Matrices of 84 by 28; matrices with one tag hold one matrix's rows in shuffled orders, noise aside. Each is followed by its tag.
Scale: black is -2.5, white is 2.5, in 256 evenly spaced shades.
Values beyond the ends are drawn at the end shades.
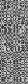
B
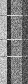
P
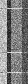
P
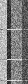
P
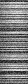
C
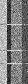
P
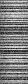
C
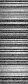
C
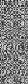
B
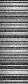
C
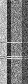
P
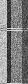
P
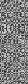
B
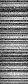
C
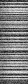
C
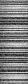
C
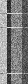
P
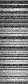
C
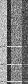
P
